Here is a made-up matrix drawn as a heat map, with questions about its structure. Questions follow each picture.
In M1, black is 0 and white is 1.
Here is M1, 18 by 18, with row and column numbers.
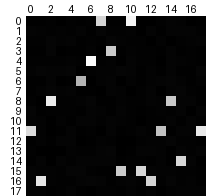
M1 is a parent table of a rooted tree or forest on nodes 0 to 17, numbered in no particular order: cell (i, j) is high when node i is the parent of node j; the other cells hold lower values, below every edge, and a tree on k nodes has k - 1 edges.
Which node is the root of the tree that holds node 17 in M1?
3
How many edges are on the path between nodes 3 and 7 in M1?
6
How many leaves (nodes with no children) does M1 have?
9
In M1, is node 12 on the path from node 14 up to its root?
no
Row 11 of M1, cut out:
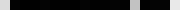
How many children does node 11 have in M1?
3
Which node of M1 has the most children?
11
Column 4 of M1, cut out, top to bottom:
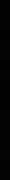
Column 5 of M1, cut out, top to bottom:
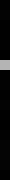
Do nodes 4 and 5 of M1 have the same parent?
no
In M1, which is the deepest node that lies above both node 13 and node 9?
15
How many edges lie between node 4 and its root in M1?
0
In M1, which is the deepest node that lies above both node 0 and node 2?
8
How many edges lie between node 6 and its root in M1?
1
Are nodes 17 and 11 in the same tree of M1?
yes
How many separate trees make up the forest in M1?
3
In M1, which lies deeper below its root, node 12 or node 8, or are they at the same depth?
the same depth
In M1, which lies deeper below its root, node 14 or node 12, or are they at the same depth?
node 14
